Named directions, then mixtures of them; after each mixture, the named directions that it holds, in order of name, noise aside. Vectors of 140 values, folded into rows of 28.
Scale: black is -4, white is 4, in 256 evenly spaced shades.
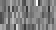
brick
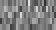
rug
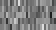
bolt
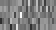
bolt, brick, rug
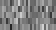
bolt, rug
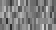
bolt, brick, rug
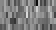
bolt, brick, rug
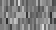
bolt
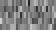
rug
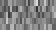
brick, rug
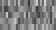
bolt, rug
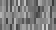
bolt, brick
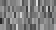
bolt, brick, rug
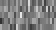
brick, rug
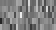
bolt, brick, rug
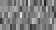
rug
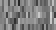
bolt, rug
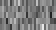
bolt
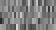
brick, rug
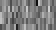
brick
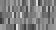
brick, rug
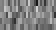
bolt, brick, rug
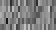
bolt, brick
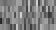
bolt, brick, rug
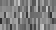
bolt, brick, rug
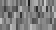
rug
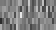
bolt, brick, rug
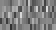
bolt, rug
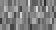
rug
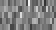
rug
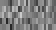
bolt, brick, rug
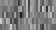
bolt, brick, rug
